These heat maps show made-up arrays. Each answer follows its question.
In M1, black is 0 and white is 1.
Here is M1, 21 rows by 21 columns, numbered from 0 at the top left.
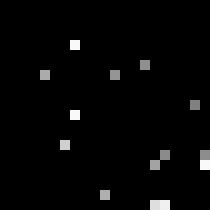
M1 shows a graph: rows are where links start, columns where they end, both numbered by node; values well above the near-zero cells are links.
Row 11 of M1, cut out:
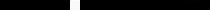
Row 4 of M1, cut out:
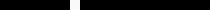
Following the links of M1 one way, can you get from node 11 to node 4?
yes
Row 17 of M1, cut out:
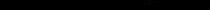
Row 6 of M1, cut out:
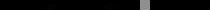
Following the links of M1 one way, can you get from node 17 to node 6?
no
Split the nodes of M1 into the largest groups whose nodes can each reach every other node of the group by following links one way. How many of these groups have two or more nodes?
4
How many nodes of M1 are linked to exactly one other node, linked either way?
6
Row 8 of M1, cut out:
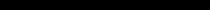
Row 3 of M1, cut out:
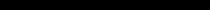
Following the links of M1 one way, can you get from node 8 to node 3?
no
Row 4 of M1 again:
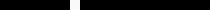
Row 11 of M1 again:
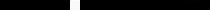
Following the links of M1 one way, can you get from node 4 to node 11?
yes
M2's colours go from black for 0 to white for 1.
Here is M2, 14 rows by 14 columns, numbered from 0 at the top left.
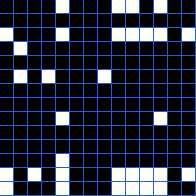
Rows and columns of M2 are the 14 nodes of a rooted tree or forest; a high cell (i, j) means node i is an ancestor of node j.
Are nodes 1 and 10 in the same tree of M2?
no
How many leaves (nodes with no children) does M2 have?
6
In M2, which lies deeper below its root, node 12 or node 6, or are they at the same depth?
the same depth
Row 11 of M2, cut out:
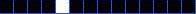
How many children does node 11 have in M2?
1
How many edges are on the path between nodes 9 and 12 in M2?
4
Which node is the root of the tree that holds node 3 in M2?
5
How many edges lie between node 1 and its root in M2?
2
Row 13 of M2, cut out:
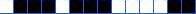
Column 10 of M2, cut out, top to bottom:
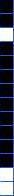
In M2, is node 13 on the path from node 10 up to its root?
yes
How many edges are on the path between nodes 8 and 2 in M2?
3
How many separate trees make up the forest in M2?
3
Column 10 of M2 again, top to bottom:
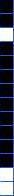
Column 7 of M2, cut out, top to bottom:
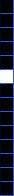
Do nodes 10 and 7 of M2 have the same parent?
no
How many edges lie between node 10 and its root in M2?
3
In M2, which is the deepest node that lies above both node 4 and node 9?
0
